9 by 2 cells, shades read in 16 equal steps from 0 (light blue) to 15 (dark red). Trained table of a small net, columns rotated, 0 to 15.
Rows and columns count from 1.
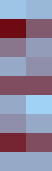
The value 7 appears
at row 3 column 1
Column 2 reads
2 9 4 5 10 0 3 10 3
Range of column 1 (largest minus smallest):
14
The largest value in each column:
15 10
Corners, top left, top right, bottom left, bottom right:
1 2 3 3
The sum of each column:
60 46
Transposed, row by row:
1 15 7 3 10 3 5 13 3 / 2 9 4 5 10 0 3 10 3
